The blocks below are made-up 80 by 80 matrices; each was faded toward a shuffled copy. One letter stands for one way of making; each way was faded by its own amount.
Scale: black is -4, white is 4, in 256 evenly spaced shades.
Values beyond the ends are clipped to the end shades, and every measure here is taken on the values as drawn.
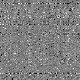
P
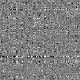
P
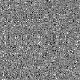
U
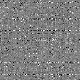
P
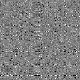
P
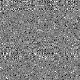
P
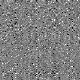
U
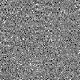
U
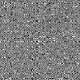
P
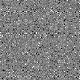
U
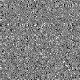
U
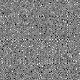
U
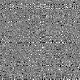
P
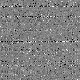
P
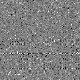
U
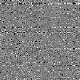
P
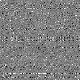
P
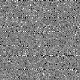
P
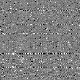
P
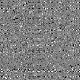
P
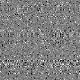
P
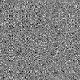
U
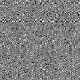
U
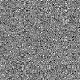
U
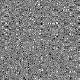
U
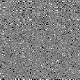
P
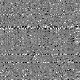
P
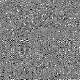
U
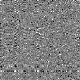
U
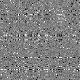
P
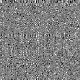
U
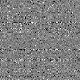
P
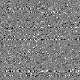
P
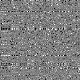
P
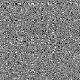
U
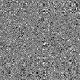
U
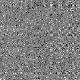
U
